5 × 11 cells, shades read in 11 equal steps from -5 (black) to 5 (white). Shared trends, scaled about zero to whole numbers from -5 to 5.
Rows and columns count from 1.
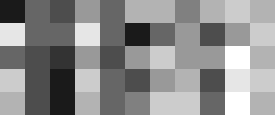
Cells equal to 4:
3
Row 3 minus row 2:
-5 -1 -2 -3 -1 5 4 0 3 4 -1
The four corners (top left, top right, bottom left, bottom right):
-4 2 2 2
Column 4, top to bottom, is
1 4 1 3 2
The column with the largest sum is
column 10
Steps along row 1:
up down up down up same down up up down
